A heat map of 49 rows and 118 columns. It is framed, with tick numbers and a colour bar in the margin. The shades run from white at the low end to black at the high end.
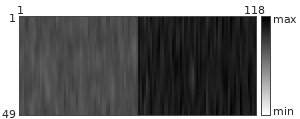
The table splits into one row of 2 panels. Panel 1,1: high, streaked downward, faint in contrast. Panel 1,2: very high, streaked downward, faint in contrast.
